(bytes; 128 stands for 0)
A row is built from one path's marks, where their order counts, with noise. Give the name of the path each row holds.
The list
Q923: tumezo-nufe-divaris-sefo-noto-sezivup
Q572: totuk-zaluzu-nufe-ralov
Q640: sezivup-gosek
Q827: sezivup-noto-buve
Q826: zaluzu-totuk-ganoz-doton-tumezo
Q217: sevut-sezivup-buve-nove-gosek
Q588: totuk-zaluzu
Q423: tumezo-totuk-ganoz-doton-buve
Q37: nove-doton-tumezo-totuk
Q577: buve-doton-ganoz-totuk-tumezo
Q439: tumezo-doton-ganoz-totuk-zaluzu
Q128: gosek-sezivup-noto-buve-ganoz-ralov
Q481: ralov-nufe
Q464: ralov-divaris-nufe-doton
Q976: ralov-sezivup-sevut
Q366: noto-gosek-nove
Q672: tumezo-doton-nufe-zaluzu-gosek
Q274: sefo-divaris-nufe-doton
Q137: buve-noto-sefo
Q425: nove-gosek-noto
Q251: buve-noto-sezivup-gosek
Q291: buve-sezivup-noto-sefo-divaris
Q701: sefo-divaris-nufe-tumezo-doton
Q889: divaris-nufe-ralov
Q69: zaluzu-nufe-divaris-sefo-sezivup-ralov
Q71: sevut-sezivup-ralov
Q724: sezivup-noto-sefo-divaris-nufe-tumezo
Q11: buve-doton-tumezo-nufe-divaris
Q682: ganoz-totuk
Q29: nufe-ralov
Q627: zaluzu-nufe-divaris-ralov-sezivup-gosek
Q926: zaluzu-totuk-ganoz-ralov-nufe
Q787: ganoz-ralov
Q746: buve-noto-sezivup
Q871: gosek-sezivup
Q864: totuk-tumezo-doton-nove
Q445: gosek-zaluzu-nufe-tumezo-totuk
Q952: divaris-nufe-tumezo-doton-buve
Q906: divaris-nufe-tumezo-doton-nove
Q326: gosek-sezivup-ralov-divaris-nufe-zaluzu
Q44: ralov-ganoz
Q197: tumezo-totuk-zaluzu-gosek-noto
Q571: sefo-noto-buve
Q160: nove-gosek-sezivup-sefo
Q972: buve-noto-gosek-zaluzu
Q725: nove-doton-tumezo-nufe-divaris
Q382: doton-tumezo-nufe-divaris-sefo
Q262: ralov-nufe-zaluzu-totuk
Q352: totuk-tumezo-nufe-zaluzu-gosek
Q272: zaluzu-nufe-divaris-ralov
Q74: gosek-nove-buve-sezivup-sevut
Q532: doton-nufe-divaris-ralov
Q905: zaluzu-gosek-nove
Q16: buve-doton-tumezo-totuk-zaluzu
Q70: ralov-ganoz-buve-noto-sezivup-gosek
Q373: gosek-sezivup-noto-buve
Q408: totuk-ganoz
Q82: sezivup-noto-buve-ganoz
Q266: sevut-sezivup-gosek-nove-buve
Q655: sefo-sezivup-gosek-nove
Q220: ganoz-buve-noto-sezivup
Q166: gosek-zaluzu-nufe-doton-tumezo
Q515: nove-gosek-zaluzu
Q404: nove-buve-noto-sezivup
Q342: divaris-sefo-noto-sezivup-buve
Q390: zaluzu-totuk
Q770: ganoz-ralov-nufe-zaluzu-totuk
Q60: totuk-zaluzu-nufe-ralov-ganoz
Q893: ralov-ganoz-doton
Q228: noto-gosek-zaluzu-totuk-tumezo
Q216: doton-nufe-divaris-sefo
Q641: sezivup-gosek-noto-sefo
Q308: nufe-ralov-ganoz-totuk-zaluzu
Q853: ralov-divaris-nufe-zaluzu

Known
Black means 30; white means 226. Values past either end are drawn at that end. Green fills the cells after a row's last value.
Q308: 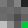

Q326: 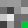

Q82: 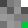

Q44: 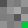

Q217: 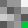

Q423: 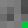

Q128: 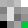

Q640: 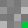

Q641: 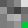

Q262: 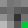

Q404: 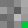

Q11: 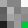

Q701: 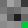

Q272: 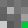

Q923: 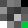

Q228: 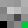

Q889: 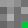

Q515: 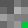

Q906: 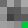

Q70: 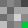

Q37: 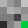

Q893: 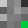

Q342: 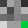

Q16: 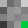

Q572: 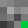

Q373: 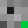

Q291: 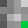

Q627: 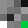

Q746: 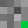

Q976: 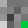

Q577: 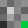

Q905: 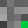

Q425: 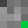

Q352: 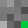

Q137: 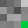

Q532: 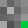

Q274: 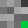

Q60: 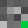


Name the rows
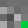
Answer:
Q220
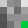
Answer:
Q725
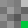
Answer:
Q390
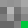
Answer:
Q29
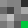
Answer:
Q853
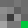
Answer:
Q871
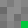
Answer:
Q588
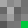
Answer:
Q787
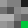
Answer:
Q464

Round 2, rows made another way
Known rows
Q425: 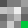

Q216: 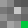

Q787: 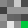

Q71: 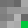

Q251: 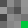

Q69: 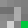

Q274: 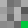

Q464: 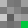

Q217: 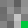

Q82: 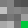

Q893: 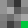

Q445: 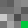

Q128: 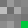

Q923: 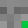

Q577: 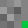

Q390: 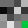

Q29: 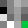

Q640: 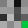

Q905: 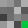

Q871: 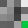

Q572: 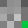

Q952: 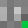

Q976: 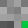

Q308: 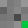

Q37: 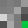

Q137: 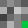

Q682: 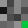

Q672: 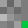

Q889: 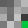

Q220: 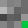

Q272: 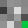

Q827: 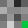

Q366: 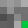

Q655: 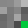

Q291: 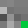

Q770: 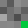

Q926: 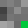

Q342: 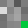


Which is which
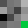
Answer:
Q746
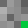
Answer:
Q60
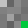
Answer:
Q439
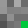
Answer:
Q16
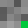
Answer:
Q627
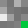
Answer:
Q166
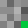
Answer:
Q701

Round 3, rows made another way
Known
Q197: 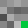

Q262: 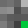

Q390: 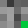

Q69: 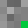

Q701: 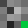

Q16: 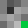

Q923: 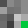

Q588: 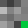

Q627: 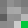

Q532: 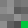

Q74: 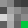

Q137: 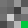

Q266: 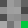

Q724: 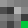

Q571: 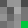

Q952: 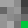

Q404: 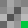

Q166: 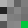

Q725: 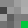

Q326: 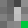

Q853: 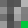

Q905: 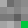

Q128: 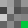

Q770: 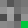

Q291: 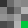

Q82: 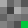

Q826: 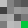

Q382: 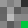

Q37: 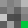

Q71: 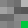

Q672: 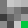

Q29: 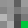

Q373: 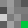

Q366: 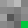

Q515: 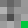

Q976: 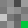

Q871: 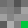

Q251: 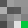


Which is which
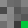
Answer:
Q445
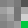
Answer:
Q220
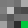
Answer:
Q572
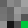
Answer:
Q464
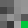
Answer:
Q11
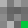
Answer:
Q906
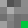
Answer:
Q272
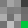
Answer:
Q342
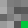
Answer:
Q889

